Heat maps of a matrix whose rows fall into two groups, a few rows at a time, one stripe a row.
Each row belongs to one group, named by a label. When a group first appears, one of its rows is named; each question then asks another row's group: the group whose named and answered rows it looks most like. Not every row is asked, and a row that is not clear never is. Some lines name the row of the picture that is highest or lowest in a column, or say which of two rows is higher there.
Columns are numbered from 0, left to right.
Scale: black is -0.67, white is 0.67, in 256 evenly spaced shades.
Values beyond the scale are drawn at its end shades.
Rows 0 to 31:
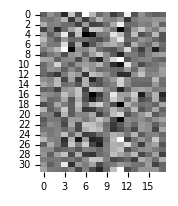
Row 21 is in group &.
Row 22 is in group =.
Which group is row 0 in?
=
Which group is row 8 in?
&
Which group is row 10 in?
&
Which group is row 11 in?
=
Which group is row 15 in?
&
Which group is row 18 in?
&
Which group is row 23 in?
=
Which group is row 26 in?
=
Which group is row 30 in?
&
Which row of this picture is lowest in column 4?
7
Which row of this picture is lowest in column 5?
25
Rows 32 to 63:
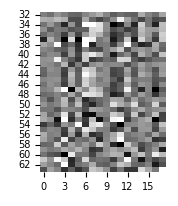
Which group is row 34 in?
=
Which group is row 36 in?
=
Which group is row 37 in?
=
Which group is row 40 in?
=
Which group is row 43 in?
=
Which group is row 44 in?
=
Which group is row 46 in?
=
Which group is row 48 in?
=
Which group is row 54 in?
&
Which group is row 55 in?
=
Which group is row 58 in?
&
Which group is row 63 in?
=
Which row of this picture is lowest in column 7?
52
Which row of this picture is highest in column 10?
53
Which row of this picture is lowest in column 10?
34
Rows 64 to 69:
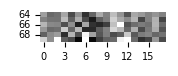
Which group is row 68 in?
=
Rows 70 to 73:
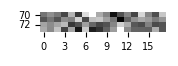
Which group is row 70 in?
=
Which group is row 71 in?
&
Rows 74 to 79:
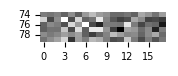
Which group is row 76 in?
=
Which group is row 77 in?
&
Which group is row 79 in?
&
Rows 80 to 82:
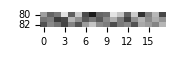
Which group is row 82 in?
=
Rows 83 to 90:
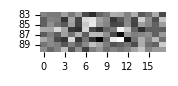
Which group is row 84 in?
=
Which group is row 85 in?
=
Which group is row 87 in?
&
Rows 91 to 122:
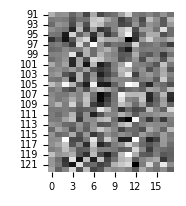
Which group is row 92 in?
=
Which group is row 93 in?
=
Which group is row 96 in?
&
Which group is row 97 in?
=
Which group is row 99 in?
&
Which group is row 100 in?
=
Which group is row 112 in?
&
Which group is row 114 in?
=
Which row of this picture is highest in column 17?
110
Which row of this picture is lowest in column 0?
96
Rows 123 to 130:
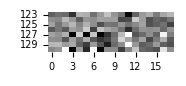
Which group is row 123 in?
&
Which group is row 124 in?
&
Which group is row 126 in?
&
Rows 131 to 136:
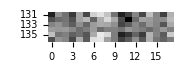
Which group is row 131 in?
=
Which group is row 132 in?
&
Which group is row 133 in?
=
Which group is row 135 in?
=
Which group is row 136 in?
=
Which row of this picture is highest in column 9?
132
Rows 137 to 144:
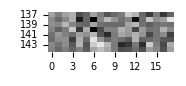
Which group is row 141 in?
=
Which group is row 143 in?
=
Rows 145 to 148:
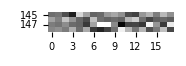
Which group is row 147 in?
=
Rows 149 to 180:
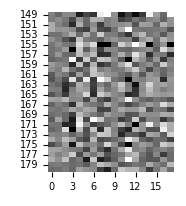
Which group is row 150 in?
=
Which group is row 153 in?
&
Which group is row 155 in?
=
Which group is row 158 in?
&
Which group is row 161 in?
=
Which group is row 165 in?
&
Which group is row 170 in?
=
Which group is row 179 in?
=
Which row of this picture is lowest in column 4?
149
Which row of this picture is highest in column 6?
170
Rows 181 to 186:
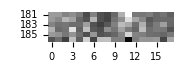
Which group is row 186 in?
&
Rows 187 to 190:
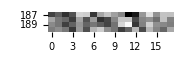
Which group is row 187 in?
&
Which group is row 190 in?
=
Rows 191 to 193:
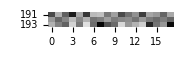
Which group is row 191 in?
=
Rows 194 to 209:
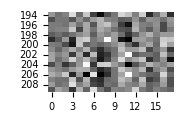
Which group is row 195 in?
=
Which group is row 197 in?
&
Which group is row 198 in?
&
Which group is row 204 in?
&
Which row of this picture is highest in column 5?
204
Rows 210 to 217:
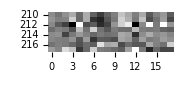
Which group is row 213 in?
=
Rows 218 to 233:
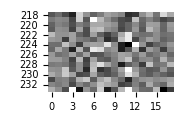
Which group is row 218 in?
&
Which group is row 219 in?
=
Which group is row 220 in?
=
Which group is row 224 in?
&
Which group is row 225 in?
=
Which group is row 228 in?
=
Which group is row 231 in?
&
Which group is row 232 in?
=
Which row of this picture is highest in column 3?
233
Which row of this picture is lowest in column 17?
233
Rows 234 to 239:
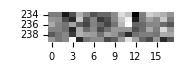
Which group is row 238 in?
&
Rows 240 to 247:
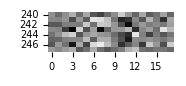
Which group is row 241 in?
=
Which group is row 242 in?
&
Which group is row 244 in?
&
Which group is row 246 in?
=
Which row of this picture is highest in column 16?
243
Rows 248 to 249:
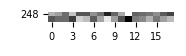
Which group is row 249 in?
&
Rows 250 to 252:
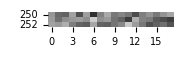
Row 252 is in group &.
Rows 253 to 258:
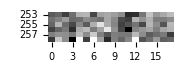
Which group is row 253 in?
&
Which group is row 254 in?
&
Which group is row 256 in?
&
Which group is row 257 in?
=
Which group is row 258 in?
=
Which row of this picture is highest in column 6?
258
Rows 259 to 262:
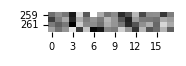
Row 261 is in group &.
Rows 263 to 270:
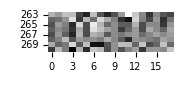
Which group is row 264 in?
&
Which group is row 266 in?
=
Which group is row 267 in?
=
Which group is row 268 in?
&
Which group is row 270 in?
=
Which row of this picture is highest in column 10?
269
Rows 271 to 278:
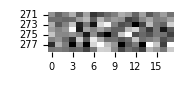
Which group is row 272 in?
&
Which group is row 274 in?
&
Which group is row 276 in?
=
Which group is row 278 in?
=
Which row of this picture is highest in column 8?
273
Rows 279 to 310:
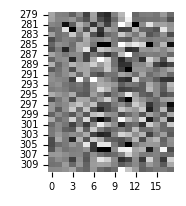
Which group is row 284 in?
&
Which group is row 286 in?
&
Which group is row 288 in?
=
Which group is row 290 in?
&
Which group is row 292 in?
=
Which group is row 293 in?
=
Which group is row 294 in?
=
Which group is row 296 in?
&
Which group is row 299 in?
=
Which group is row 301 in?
=
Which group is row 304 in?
=
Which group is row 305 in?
&
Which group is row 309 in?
=
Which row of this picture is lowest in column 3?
282
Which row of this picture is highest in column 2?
282
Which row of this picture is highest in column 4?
292
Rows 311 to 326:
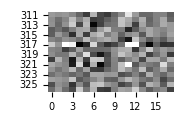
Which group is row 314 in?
&
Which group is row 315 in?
=
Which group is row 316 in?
&
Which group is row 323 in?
=
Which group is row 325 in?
=
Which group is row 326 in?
=
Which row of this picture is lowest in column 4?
317
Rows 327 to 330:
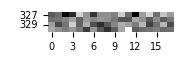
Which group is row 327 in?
&
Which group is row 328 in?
&
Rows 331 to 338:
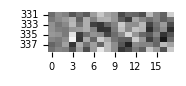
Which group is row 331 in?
=
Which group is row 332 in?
&
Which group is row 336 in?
&
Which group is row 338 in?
=
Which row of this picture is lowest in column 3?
337
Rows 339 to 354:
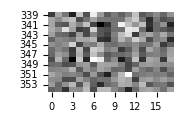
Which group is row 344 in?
=
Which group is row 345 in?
&
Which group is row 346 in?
=
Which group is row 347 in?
=
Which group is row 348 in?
=
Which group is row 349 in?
&
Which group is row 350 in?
&
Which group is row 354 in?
&
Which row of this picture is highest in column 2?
342
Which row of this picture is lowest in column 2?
354
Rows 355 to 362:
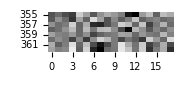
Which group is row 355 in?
&
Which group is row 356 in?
=
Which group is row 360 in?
=
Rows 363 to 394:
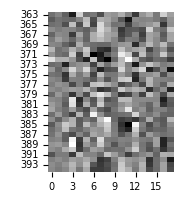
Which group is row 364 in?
&
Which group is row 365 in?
&
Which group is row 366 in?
=
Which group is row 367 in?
=
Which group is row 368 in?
=
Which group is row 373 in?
&
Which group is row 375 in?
&
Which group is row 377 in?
=
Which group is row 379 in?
=
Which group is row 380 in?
&
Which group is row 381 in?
&
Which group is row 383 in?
=
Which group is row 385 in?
&
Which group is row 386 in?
&
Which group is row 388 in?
&
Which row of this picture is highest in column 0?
372
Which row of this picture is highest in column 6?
383
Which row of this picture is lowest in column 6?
371
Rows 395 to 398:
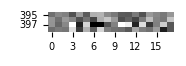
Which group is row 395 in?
=
